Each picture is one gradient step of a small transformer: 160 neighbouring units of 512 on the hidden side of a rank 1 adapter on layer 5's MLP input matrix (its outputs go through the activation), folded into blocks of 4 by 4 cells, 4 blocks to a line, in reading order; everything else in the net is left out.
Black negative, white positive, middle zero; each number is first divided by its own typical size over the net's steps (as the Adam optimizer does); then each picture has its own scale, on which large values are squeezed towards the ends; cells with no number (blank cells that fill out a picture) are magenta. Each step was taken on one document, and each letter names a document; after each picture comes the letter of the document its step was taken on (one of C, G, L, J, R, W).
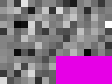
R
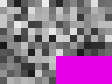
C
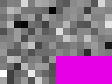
R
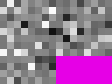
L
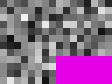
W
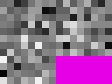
R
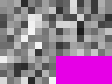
R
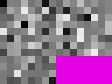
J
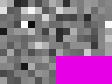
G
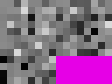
R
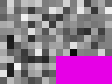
W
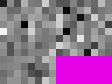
J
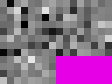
L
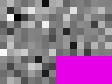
L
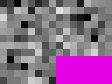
J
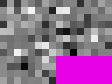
J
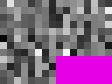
W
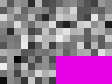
C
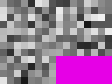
C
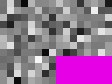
W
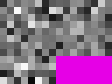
R
